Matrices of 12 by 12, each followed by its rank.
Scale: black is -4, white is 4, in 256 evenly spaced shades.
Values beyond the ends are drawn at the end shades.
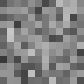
full rank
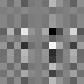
one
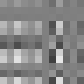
one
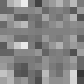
two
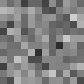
full rank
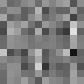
two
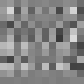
two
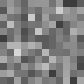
full rank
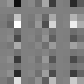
one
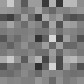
two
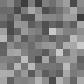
full rank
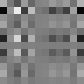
one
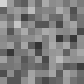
full rank
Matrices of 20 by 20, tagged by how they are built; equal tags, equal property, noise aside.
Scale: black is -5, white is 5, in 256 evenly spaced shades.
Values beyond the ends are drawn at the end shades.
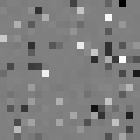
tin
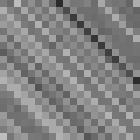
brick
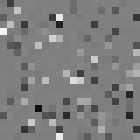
tin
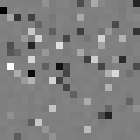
tin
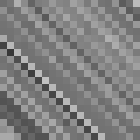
brick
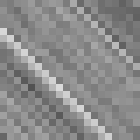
brick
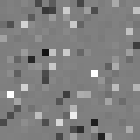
tin
